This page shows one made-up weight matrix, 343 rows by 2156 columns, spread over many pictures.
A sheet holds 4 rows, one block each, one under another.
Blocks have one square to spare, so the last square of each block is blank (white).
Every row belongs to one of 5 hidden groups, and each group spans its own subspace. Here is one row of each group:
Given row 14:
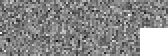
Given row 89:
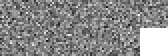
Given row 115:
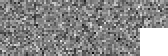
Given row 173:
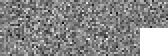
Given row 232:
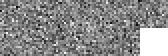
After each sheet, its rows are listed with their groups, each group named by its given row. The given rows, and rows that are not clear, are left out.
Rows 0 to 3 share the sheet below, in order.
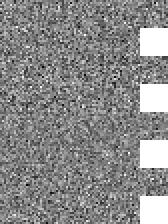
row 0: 89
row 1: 14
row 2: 232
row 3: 173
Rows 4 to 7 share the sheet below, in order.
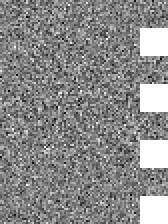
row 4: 173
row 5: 232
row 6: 14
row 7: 173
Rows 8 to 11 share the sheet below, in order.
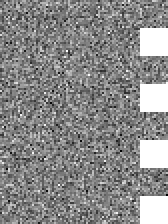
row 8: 89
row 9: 14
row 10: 232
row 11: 14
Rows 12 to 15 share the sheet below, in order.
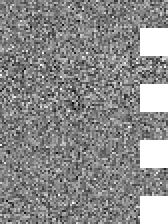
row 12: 173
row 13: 14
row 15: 232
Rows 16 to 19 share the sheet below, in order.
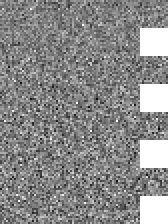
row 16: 115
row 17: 14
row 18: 115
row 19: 89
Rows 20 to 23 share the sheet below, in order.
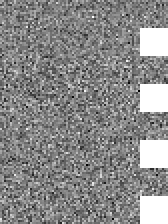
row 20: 89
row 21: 232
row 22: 173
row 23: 115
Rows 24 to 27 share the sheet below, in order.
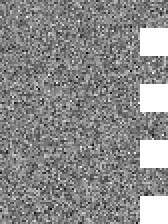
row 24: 173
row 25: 232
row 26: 232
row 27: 232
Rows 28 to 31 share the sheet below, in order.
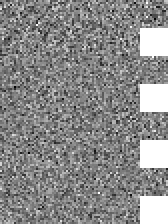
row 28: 115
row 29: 115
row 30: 115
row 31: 89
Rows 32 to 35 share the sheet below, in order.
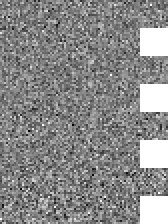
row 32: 89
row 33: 115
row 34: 89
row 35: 115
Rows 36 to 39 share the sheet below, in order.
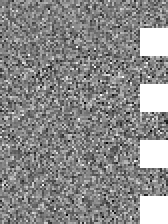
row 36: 14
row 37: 89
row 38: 14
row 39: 89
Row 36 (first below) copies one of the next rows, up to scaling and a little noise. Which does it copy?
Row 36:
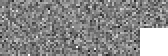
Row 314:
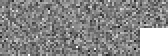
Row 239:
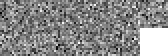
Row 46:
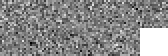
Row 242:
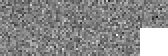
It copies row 314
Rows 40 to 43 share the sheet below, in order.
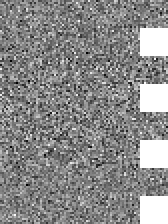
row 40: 173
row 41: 89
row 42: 232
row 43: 173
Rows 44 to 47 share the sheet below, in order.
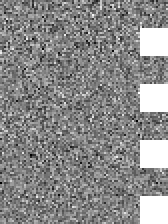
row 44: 115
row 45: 115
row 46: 14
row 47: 232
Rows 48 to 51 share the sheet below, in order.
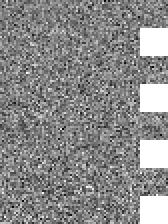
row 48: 14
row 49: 173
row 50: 14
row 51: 232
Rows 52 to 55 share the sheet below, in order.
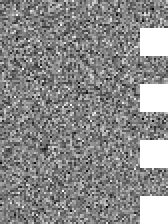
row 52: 115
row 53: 232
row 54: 115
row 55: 173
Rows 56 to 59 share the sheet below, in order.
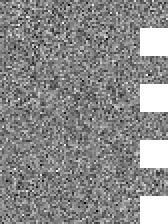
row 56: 173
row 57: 115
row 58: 14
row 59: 89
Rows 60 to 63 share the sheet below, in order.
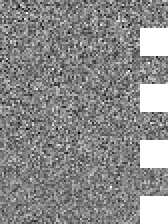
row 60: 89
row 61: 232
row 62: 173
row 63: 115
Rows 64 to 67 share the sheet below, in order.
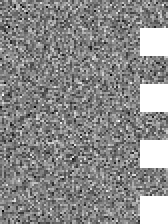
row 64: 89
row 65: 115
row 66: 14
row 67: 115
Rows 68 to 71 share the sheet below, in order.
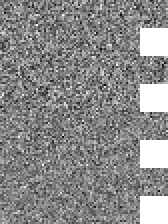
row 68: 115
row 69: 115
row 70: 173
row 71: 115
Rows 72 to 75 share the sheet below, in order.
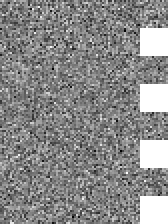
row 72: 14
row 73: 14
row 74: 115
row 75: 14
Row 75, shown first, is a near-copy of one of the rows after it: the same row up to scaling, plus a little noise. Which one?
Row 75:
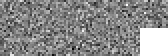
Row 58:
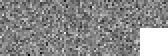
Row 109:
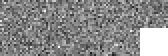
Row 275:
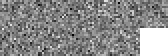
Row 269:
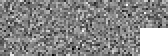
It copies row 269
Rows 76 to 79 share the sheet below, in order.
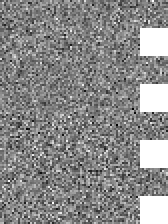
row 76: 14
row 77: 89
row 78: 173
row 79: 14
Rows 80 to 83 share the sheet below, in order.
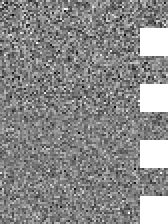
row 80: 232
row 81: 14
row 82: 14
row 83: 232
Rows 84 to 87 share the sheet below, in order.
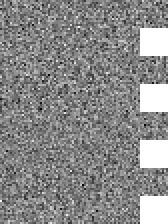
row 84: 89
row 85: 232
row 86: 14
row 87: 89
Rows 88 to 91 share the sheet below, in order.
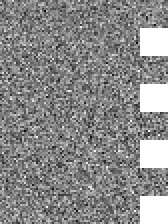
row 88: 14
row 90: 115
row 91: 232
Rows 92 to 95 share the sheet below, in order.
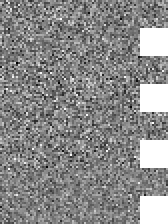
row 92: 232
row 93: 232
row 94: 173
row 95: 89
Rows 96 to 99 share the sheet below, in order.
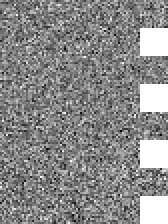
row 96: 115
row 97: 89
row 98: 14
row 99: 14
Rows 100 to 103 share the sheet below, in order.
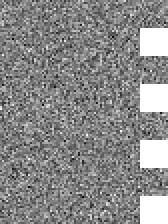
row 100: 232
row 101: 115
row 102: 14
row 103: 89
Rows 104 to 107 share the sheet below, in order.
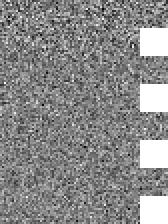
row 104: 89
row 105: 115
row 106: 89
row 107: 232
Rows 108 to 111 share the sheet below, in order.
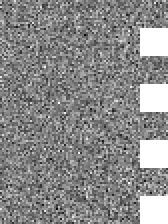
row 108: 89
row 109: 14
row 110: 14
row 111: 14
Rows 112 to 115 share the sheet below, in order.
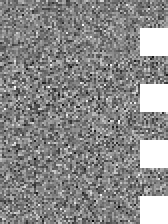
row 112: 115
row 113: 115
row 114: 115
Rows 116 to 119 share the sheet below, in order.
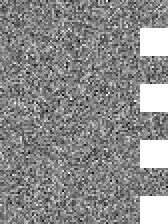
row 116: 14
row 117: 173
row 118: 115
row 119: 173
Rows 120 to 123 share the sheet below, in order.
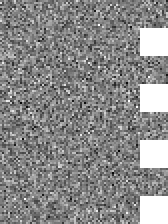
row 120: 89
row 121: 14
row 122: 115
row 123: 115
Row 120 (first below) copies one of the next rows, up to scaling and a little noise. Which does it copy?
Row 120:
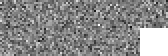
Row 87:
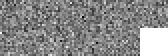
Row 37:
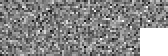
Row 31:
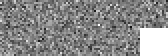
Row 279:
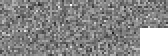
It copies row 31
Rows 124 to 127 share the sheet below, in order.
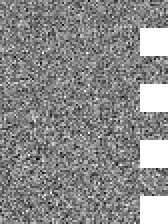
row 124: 173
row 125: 89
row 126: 115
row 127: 232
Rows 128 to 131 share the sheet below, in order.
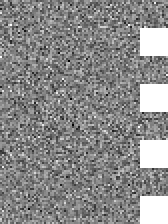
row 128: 89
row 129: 173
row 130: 89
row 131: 115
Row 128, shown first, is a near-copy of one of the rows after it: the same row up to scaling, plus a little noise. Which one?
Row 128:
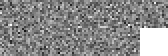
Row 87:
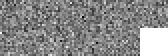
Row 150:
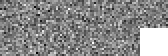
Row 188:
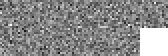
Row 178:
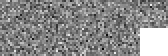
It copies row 188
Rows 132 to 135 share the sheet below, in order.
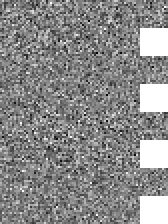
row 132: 115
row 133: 173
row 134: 232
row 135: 115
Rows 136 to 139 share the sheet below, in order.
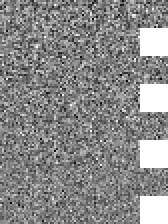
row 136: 115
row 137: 14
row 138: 115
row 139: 173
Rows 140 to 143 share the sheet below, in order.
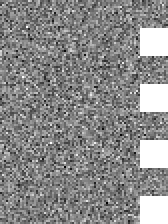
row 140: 232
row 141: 115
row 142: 232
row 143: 89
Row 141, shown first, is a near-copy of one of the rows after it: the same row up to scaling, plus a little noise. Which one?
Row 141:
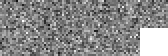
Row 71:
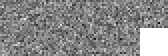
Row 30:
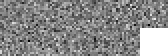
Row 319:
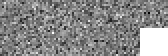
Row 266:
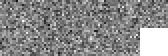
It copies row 266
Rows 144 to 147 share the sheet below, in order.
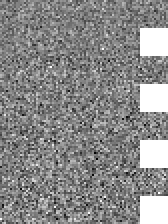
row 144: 89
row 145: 89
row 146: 115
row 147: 115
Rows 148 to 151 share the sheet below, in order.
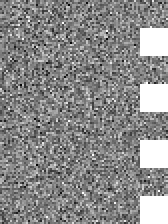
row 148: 173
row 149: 89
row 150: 89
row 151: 115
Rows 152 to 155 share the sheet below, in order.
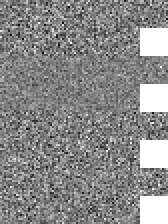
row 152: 173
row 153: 232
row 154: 173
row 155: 115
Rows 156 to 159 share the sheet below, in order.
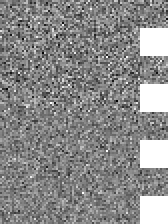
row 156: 173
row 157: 14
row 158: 173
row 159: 115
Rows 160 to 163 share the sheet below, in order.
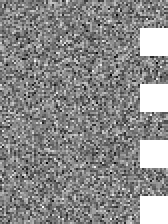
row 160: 115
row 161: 115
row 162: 14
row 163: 89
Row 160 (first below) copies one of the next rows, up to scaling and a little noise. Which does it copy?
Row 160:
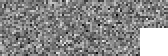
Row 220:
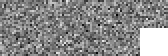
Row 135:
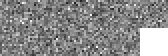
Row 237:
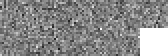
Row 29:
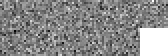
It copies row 220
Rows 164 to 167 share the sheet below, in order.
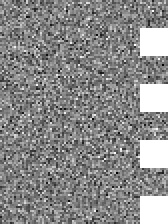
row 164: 173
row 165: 232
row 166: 14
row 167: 89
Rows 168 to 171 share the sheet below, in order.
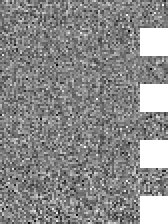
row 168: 89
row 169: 89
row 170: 89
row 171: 14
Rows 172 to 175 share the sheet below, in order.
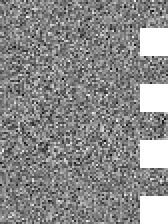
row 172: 173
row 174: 115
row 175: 173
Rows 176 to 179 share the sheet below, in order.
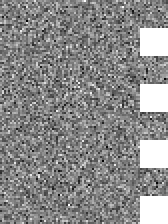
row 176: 89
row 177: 232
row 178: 89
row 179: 232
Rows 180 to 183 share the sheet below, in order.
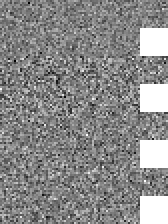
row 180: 14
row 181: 89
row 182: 232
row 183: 115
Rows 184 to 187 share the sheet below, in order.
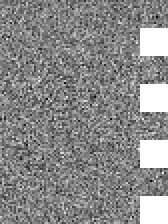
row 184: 14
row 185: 232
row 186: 115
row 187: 89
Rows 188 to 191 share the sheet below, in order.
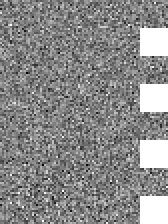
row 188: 89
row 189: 173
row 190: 173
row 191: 173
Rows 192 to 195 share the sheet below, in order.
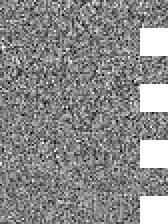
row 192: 115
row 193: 89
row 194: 115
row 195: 173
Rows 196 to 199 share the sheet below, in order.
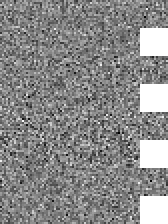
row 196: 89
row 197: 115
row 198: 89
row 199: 89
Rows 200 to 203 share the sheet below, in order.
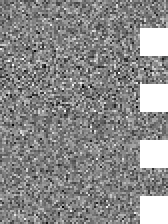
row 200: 232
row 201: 14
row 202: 115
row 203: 173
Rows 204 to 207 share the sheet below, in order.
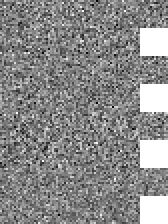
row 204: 173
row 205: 115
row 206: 115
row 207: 14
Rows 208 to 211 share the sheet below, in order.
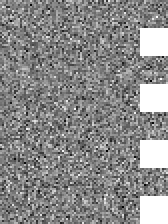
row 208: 14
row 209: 14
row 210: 173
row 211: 89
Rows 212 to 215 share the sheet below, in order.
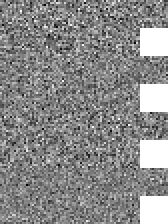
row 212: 232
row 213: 173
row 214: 115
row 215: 173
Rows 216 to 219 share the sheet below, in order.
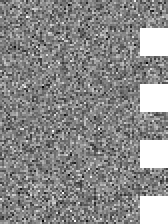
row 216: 173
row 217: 89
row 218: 232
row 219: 173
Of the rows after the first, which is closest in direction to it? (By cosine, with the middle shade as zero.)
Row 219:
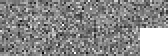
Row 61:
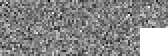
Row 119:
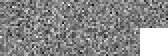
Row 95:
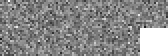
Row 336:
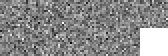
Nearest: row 119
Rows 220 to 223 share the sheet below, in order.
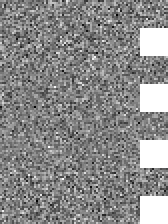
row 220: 115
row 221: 115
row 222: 232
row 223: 115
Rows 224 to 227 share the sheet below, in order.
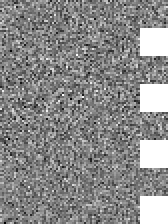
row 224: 232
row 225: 173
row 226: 89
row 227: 232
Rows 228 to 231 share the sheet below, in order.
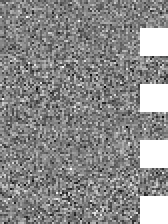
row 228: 173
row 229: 115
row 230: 89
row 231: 14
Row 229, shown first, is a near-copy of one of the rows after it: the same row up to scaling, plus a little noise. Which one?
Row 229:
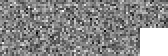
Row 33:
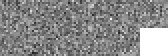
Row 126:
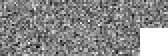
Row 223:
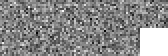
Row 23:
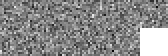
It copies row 223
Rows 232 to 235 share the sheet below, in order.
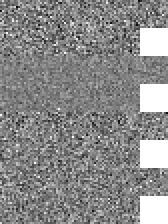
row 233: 115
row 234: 115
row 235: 89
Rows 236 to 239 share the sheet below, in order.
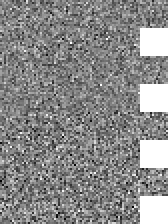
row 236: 173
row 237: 115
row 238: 173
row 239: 14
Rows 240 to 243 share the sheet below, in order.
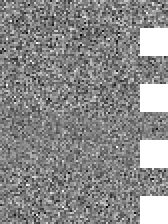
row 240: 232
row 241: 232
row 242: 14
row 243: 173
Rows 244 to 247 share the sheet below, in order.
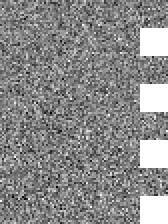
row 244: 115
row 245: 173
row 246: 232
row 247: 89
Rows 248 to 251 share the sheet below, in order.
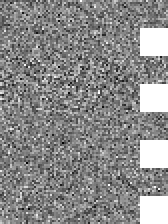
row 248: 232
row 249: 232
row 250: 14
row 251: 115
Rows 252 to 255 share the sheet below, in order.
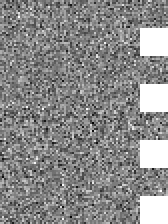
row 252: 89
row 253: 173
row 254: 115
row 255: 14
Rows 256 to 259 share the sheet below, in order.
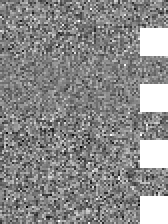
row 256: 173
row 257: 115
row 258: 232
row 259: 115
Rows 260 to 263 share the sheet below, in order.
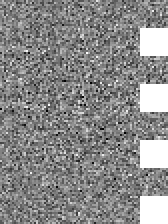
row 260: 173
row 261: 173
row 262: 232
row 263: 14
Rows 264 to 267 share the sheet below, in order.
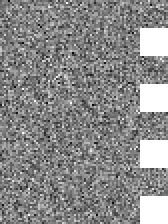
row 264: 89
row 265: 232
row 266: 115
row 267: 115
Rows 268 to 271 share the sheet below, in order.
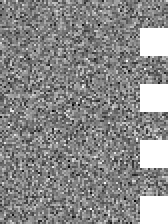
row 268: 115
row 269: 14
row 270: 14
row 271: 14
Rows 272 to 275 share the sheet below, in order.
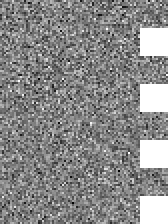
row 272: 14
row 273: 173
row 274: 232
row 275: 14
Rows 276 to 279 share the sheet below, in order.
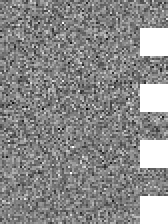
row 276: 173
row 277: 173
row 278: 14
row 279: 89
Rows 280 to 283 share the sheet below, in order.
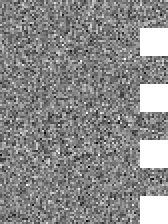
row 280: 115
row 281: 89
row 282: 115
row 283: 173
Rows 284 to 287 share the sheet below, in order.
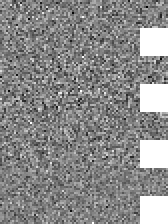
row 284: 89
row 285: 232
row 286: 232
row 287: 173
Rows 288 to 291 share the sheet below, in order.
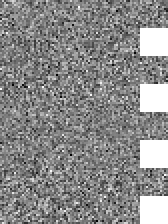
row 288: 14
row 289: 89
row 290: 173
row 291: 115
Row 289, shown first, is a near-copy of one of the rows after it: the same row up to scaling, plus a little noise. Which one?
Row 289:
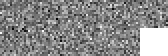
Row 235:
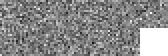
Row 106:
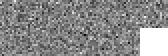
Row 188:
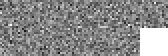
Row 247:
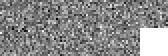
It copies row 247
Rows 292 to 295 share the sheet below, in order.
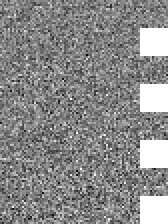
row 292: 89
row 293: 173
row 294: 232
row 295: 232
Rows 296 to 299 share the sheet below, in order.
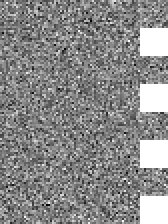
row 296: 232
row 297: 173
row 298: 232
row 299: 14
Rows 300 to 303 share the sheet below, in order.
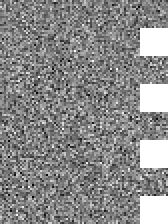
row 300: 115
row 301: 173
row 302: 14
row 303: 89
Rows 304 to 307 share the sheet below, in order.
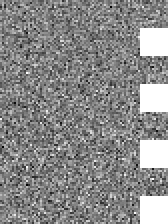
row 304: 115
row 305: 173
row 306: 232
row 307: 173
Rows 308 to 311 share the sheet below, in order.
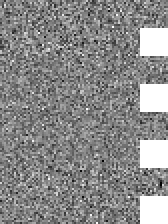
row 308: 115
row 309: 173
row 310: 89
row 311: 89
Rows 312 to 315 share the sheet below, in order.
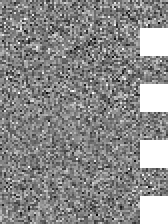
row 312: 115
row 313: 14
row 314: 14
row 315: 115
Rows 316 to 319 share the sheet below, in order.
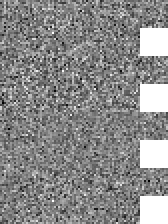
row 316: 115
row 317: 115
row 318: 89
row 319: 115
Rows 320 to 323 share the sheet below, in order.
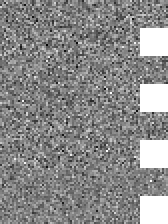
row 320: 232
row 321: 232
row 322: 173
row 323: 89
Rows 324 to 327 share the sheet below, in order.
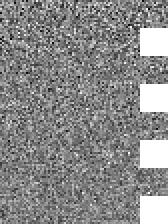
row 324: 89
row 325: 173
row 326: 232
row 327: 115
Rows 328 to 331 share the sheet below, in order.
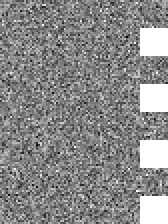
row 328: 232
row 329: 14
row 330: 115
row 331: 89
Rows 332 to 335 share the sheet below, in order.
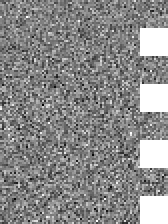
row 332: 173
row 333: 115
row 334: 89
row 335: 115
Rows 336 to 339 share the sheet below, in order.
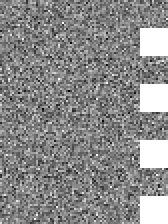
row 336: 173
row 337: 89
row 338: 89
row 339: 115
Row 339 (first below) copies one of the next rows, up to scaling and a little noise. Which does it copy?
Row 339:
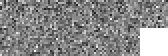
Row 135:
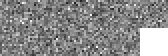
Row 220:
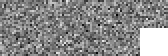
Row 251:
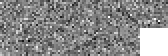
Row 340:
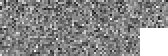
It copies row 340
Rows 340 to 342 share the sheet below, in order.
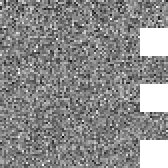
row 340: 115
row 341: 89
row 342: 173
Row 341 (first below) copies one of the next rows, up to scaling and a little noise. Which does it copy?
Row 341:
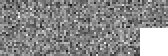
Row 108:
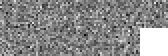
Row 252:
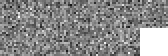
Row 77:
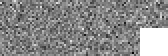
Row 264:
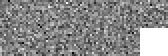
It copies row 252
